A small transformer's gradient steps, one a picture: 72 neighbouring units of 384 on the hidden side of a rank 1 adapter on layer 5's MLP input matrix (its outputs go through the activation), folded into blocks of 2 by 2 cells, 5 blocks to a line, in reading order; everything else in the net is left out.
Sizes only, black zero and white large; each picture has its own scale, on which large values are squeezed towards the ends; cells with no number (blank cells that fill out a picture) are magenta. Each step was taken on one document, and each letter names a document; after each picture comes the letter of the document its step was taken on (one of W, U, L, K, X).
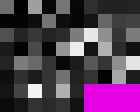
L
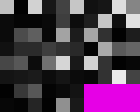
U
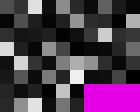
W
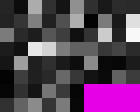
L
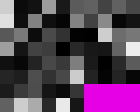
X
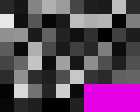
W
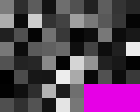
X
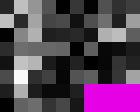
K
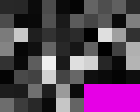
X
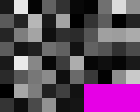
K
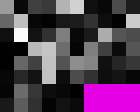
W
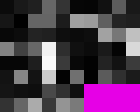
X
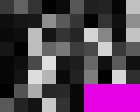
U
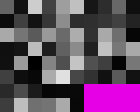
L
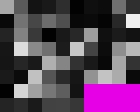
U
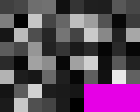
K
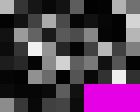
U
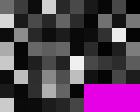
X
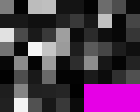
W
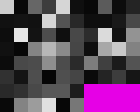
L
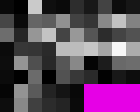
L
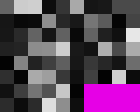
U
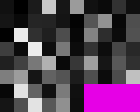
K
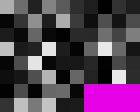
K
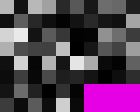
W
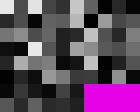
L
